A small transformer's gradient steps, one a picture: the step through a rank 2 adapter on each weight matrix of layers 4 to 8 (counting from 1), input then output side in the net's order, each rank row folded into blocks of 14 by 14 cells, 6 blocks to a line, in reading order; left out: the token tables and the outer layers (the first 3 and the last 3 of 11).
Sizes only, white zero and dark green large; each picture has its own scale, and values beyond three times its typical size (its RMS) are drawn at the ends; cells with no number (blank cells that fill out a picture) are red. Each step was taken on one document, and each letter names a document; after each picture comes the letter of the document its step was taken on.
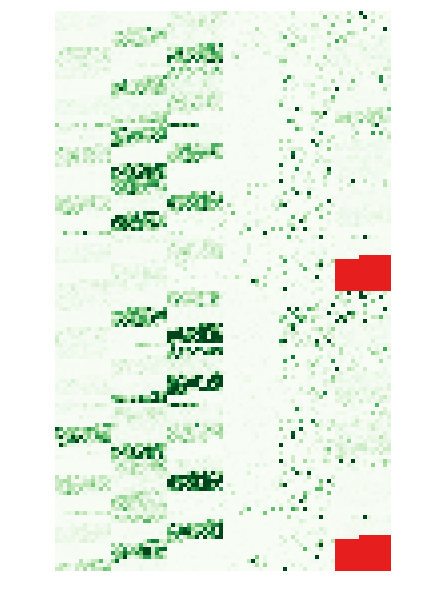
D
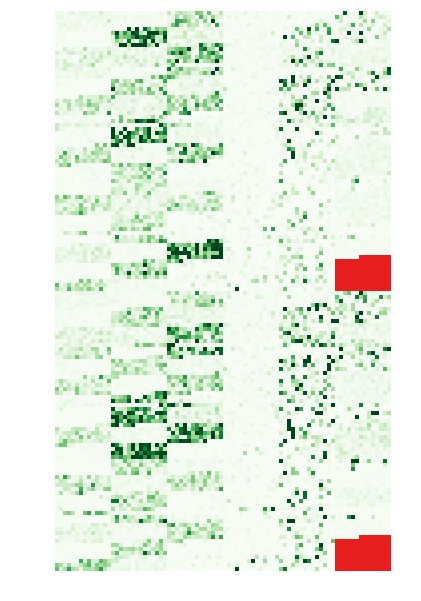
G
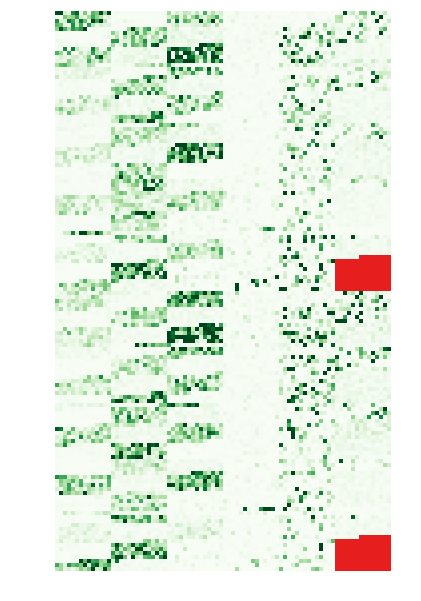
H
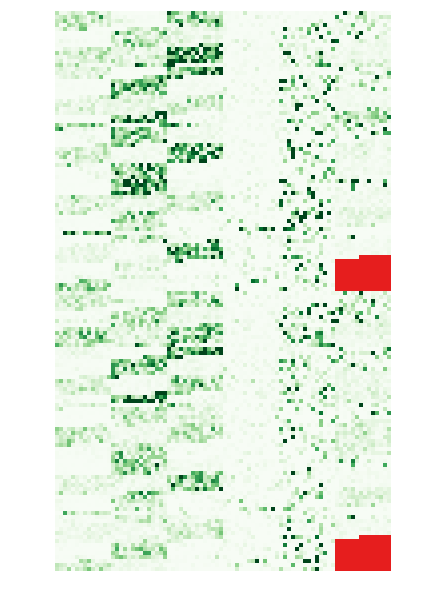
G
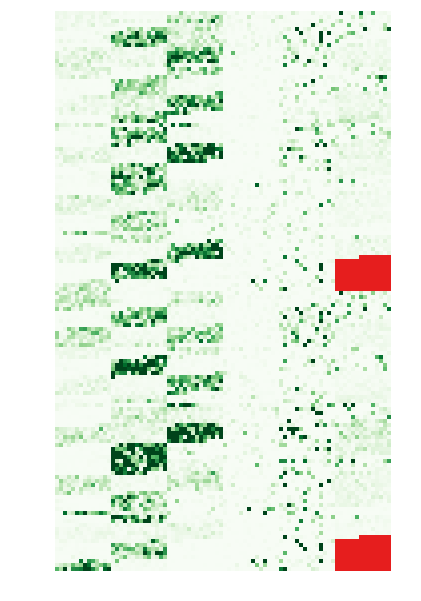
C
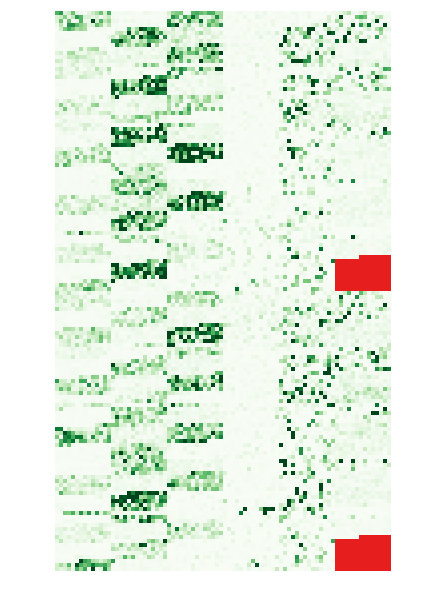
H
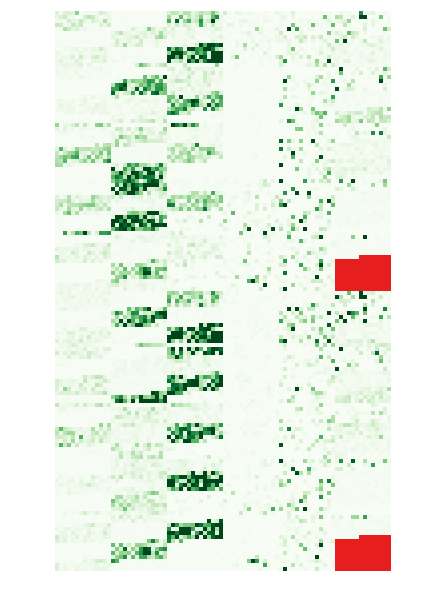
D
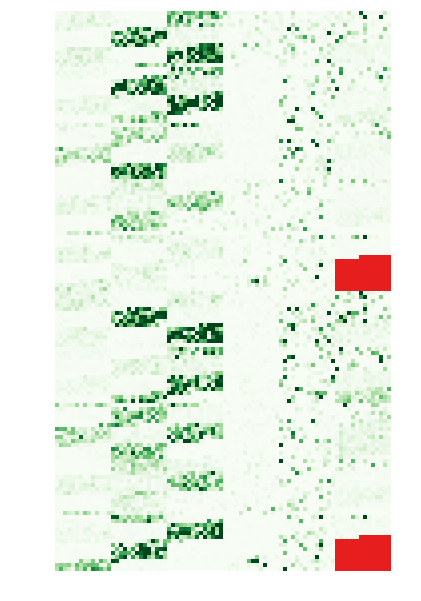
D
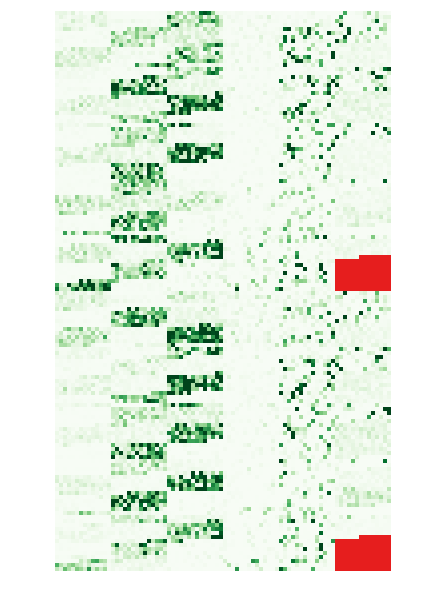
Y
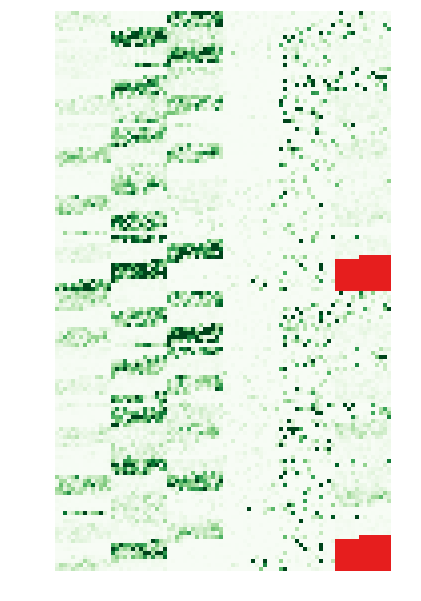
C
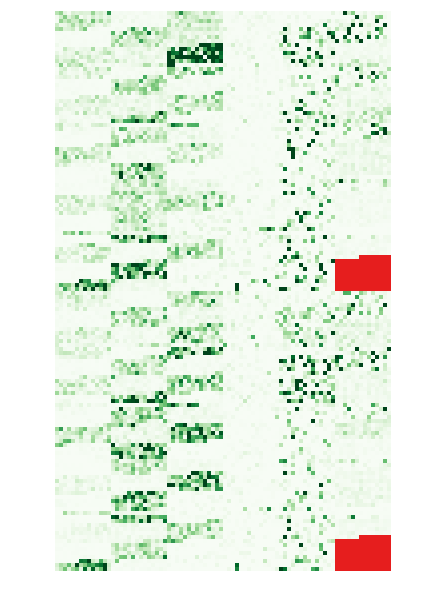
H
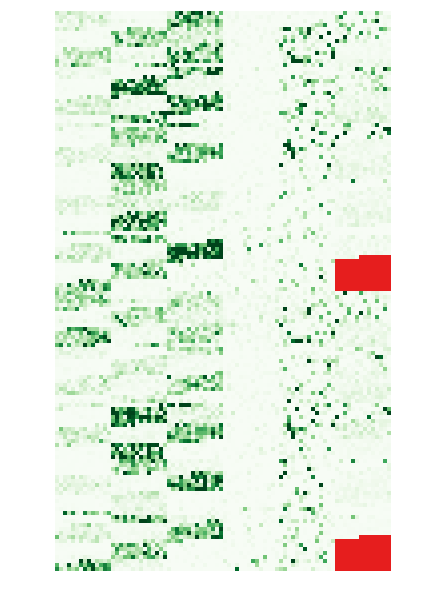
Y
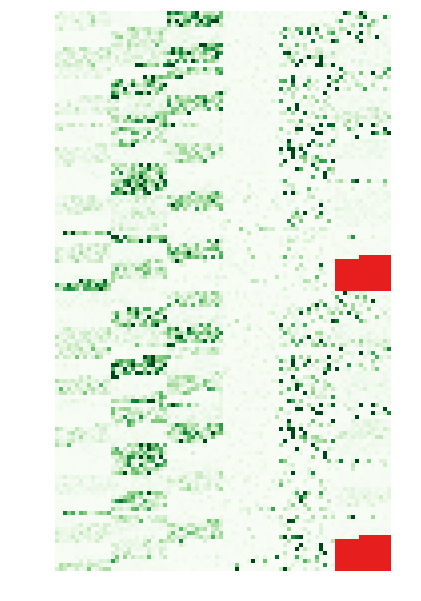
G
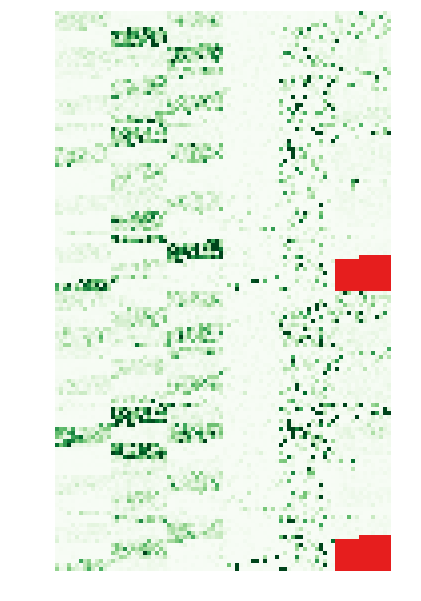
G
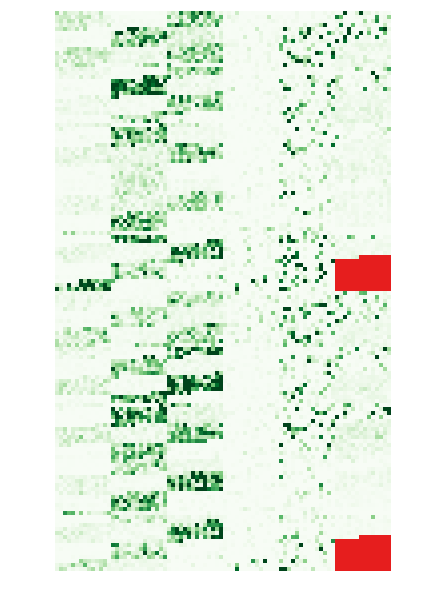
Y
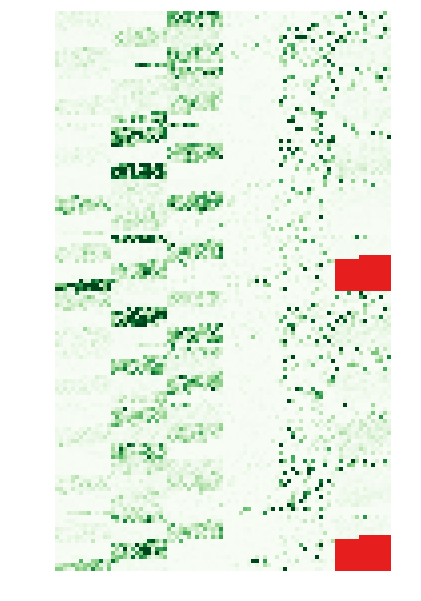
D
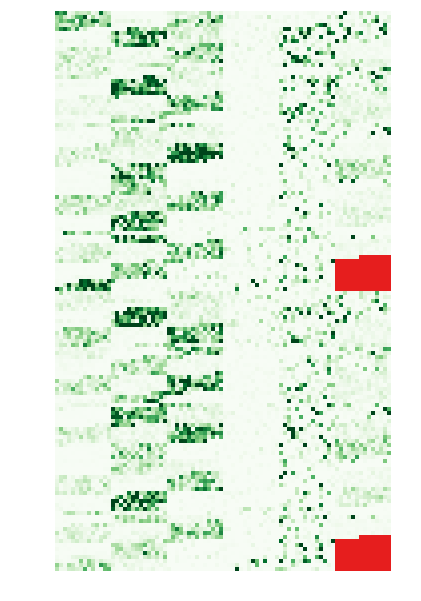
Y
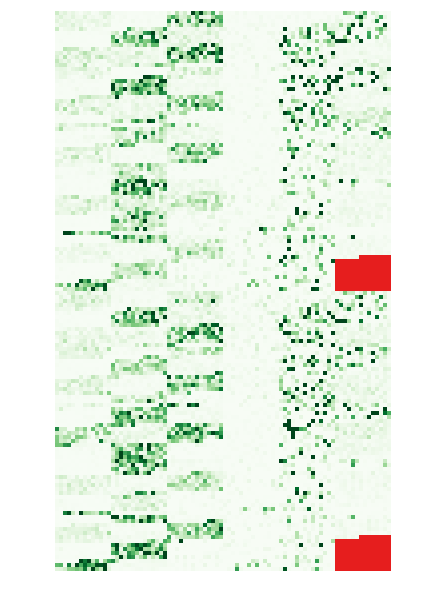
H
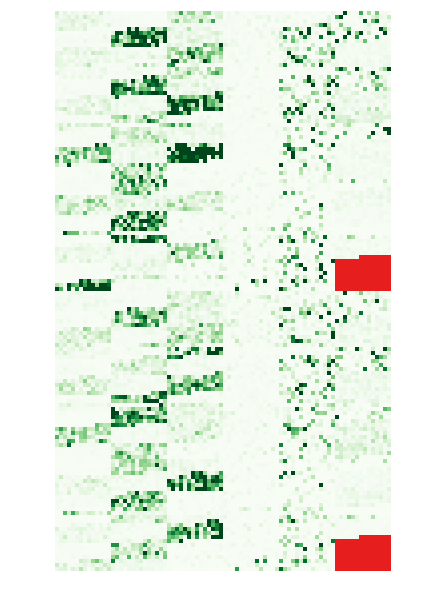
Y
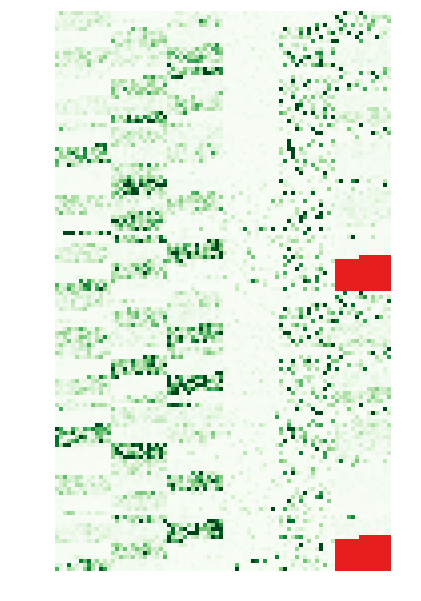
G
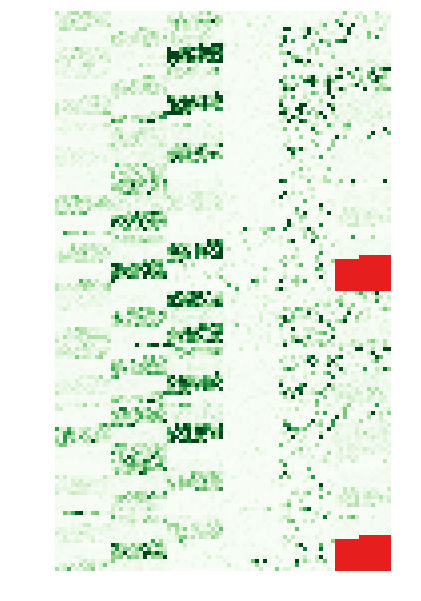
Y
